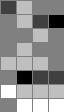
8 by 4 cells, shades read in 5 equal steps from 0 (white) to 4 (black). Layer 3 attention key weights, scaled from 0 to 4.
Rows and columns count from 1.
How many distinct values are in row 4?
2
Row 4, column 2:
1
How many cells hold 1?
10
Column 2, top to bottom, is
1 1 2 1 1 4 1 0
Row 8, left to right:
2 0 0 0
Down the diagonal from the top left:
3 1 1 2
